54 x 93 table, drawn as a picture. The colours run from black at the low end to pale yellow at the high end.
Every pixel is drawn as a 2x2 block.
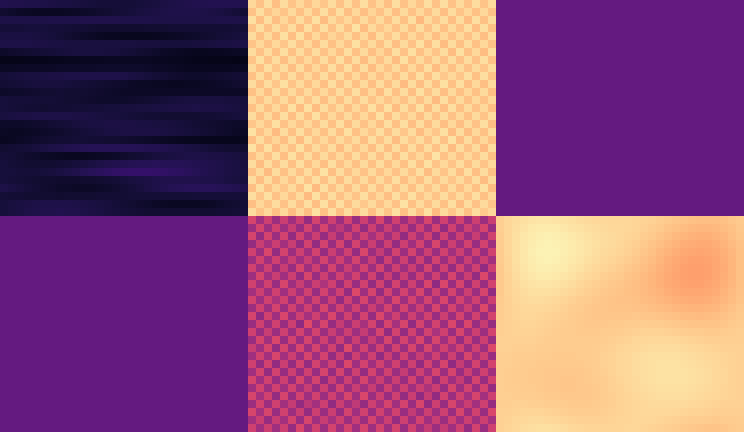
The table splits into 2 rows of 3 panels. Panel 1,1: very low, streaked across, faint in contrast. Panel 1,2: very high, checkered, faint in contrast. Panel 1,3: low, flat. Panel 2,1: low, flat. Panel 2,2: middling, checkered. Panel 2,3: very high, smooth, faint in contrast.
